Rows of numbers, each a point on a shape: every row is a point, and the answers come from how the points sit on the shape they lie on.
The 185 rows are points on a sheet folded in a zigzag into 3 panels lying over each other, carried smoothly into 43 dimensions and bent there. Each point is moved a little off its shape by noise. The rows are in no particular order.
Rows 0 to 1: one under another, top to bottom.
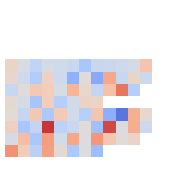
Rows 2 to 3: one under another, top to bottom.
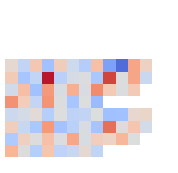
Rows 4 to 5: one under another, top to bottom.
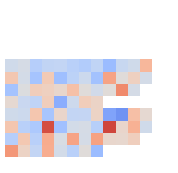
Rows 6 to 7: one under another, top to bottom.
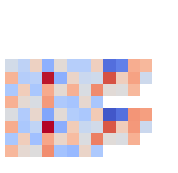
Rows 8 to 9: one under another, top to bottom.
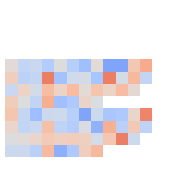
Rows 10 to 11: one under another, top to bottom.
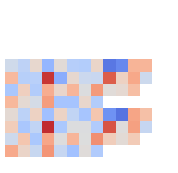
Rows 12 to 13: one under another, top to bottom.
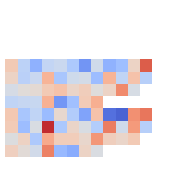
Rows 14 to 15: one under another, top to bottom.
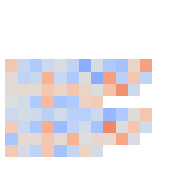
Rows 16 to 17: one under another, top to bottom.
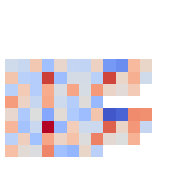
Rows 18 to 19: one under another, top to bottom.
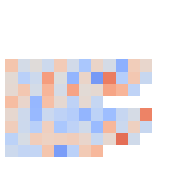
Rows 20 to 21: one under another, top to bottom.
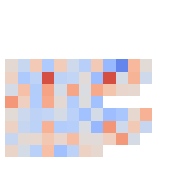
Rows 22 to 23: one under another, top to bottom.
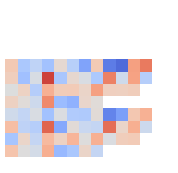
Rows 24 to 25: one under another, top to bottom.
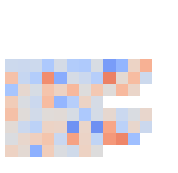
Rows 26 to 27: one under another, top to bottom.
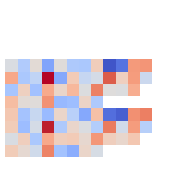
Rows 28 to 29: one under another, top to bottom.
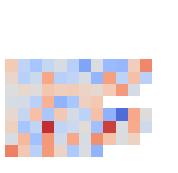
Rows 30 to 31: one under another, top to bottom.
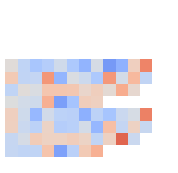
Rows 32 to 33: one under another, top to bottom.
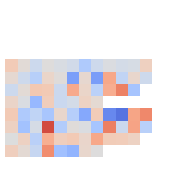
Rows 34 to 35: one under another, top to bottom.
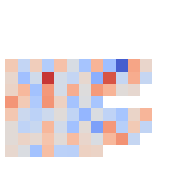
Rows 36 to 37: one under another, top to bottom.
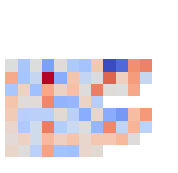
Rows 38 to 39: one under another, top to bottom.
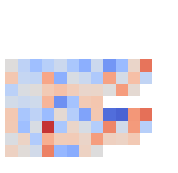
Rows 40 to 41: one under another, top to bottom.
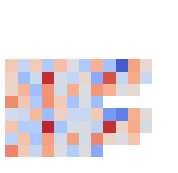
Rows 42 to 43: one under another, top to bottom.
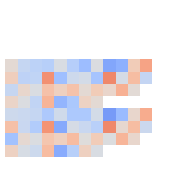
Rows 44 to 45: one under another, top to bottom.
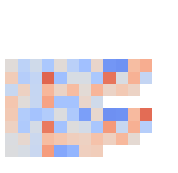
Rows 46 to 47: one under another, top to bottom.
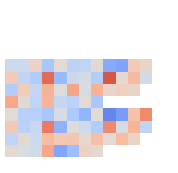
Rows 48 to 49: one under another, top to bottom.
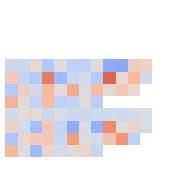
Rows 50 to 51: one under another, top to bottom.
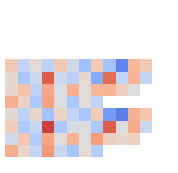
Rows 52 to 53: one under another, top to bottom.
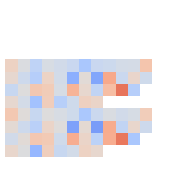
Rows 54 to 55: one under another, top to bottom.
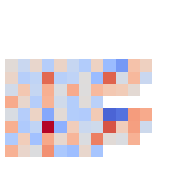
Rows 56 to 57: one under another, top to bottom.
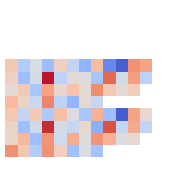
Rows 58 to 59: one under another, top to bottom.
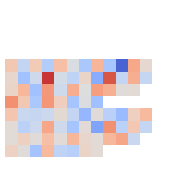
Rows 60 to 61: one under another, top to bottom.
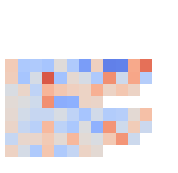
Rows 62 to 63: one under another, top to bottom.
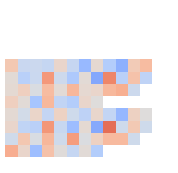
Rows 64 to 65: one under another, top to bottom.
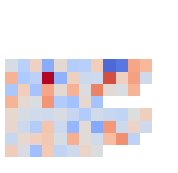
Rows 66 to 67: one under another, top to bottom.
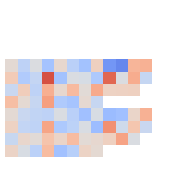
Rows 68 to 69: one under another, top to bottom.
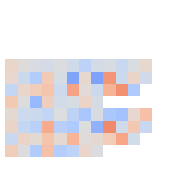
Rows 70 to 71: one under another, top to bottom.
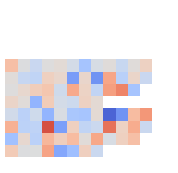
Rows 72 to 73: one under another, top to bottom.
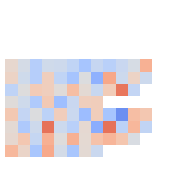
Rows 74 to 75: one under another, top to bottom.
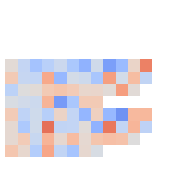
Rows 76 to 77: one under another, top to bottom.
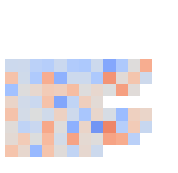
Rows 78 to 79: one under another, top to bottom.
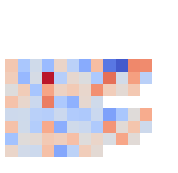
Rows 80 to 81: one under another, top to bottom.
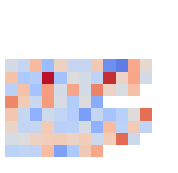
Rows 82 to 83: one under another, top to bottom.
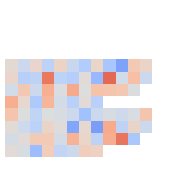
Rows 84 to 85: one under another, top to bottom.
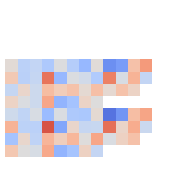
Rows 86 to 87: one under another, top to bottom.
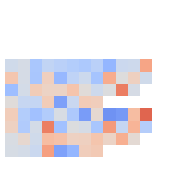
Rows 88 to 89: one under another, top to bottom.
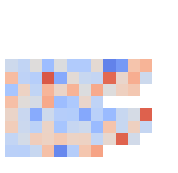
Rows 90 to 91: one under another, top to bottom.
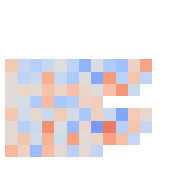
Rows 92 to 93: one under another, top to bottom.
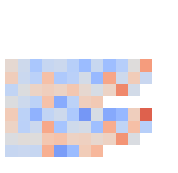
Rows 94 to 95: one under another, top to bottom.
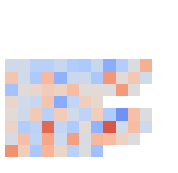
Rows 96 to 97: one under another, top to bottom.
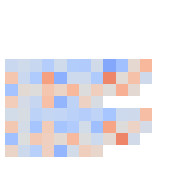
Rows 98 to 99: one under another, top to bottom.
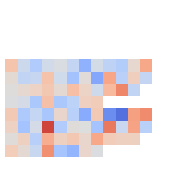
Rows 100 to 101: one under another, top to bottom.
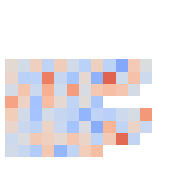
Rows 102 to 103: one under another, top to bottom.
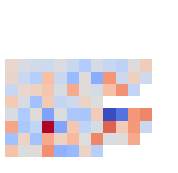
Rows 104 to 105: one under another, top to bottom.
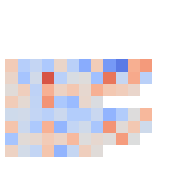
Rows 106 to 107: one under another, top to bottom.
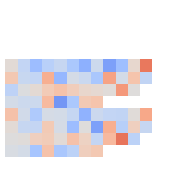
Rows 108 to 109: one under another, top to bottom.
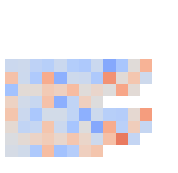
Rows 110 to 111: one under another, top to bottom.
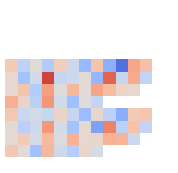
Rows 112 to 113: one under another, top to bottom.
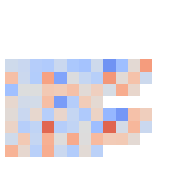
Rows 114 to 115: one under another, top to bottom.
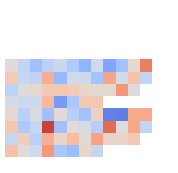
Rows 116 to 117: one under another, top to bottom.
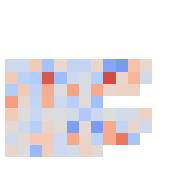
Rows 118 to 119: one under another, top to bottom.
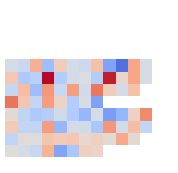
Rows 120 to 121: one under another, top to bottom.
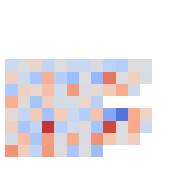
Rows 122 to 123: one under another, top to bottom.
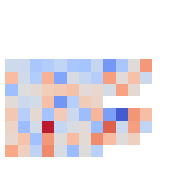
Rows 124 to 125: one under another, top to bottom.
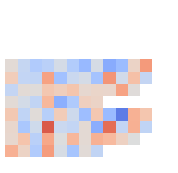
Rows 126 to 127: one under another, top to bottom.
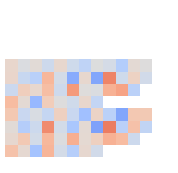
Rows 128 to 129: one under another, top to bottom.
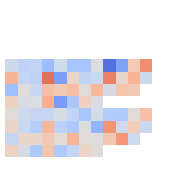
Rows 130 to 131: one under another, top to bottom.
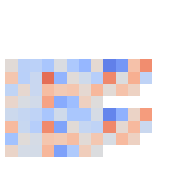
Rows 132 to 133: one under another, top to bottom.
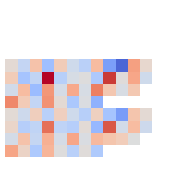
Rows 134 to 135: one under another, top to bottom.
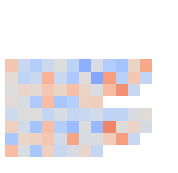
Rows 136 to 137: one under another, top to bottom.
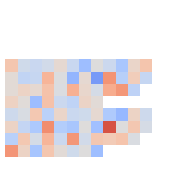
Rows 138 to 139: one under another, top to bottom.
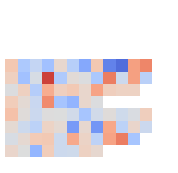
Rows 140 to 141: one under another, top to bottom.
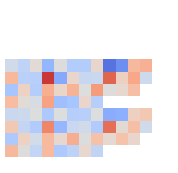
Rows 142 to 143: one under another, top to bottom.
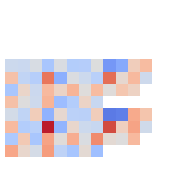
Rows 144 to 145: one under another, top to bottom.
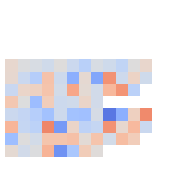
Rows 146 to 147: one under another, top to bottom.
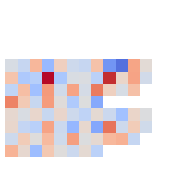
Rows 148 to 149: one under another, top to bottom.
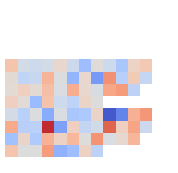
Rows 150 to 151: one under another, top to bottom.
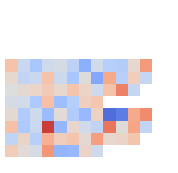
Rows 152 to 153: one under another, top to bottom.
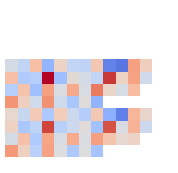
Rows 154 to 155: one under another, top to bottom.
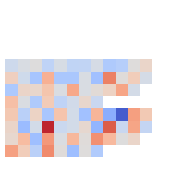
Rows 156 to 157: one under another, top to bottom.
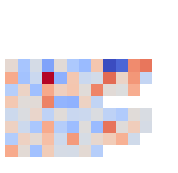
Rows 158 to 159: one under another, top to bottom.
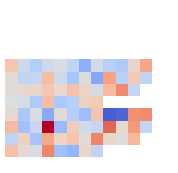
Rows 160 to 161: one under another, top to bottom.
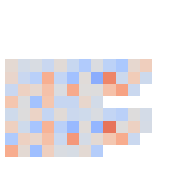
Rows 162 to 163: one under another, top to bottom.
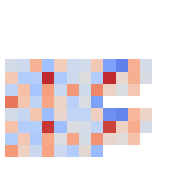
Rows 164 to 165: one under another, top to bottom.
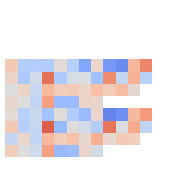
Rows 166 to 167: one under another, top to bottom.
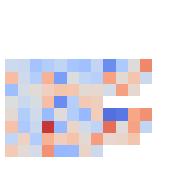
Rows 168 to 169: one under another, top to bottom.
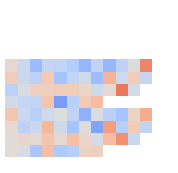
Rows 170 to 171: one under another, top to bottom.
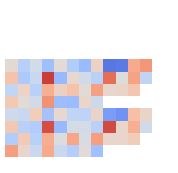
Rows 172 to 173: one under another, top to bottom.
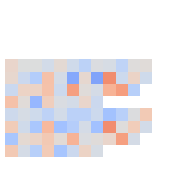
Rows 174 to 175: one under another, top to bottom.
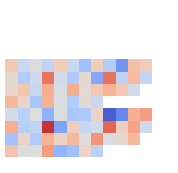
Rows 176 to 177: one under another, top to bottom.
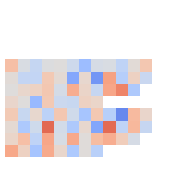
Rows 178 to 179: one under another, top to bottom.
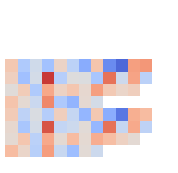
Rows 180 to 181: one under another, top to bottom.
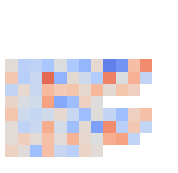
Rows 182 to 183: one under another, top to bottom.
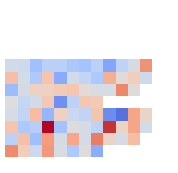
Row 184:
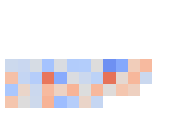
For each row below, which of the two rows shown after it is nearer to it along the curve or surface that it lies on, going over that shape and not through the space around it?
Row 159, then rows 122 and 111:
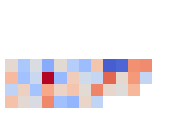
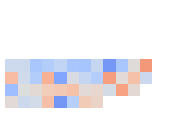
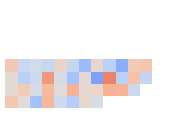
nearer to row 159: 122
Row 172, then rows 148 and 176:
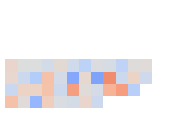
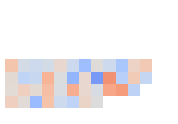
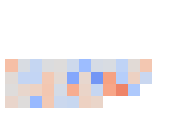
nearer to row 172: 176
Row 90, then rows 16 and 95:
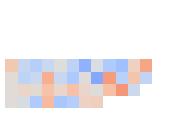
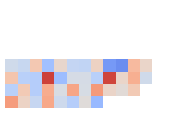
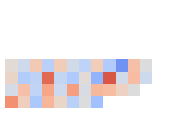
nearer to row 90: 95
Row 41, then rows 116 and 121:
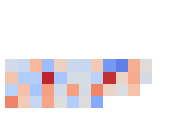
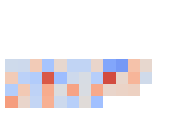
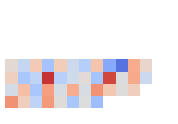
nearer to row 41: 116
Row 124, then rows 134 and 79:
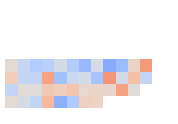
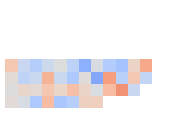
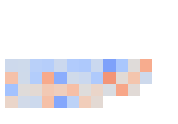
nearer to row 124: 134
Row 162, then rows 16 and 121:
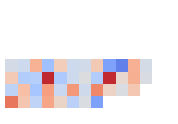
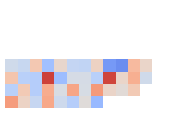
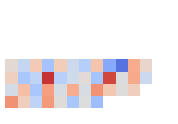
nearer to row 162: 16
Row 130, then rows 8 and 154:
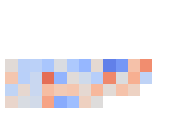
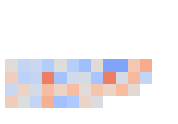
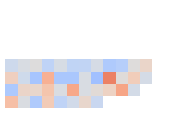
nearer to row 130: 8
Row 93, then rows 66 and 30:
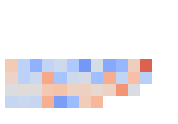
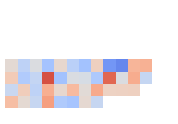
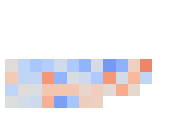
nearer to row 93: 30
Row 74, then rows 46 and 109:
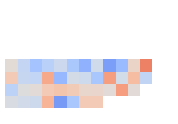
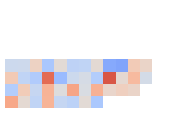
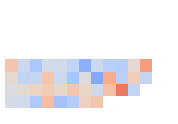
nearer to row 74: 109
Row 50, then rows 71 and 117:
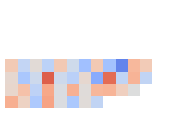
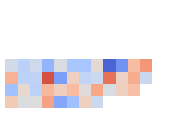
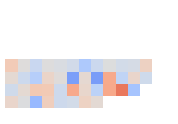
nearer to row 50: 117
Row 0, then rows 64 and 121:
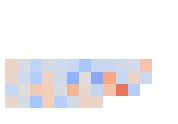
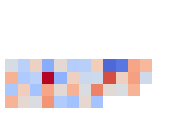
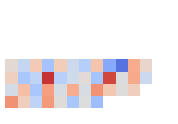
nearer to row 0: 121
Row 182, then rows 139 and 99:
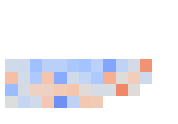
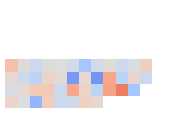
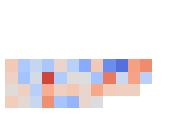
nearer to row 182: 139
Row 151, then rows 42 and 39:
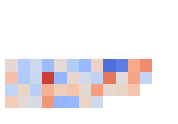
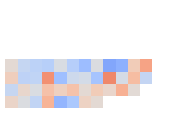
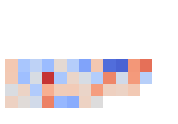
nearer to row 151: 42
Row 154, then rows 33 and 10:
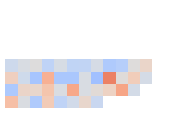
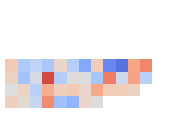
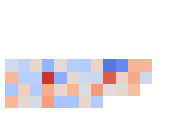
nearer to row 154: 10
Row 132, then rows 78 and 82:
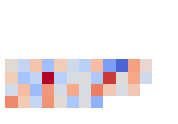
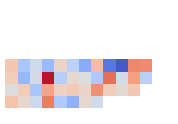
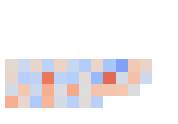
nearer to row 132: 82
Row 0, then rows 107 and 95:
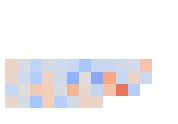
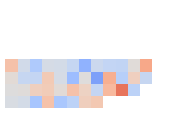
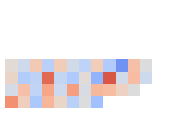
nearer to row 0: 107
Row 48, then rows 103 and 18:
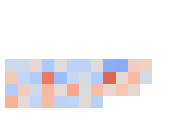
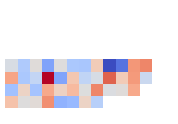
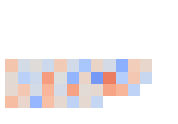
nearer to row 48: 103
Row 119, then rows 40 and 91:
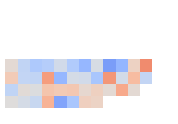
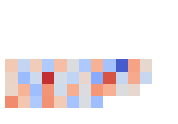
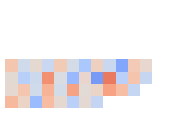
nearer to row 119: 91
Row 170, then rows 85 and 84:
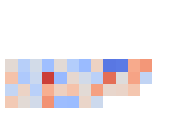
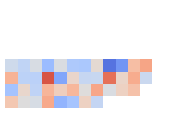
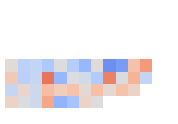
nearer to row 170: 84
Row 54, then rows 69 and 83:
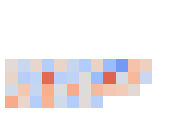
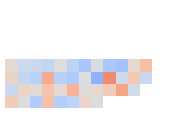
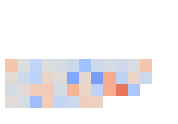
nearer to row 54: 69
